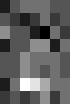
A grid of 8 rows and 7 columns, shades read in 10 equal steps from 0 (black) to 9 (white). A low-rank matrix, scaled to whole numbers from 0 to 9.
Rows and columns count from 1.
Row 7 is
1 4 9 8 6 4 4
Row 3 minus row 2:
2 1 2 -1 -4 2 -1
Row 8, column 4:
3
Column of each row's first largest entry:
3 5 1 4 3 3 3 5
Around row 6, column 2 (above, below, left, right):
3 4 3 5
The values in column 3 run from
1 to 9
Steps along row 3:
down same down down up down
